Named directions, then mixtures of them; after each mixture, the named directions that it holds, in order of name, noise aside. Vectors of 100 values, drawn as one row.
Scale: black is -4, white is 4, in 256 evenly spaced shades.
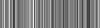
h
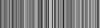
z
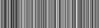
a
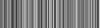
a, z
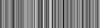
h, z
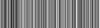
a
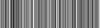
a, h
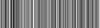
a, h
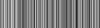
a, h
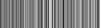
z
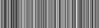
a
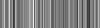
h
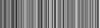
a, z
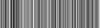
a, h
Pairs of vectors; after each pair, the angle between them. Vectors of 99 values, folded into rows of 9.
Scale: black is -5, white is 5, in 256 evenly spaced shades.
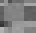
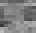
nearly parallel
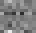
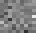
orthogonal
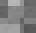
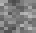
partly opposed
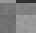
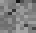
partly aligned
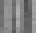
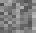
partly aligned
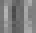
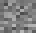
orthogonal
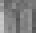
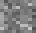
partly aligned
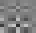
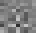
nearly parallel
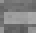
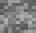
partly aligned
